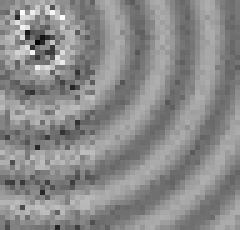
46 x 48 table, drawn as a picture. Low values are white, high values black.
A vertical seam about 40% of the way across splits the table, and the right part is calmer. In the top left lies a patch that is rougher than the rest. There is no overall slope. The top left is the ninth with the lowest average. Rings spread out from the top left. No single row or column stands out from its neighbours.
